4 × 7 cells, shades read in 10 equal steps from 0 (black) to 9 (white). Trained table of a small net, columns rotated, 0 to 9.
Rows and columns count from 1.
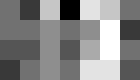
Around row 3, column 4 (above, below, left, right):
4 4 5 6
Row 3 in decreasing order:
9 6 5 4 3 3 3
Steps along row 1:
down up down up down down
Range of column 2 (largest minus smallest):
2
